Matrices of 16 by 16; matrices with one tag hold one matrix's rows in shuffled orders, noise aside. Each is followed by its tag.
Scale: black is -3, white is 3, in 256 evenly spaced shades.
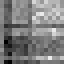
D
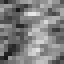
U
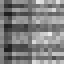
D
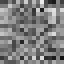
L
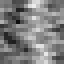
U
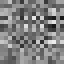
L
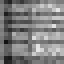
D
